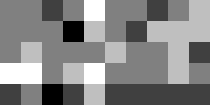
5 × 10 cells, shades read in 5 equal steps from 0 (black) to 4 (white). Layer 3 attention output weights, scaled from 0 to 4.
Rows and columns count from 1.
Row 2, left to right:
2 2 2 0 3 2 1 3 3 3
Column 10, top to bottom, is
3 3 1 2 1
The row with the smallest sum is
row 5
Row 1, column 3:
1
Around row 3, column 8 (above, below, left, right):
3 2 2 3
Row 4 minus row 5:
3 2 2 2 1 1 1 1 2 1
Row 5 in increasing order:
0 1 1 1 1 1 1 1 2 3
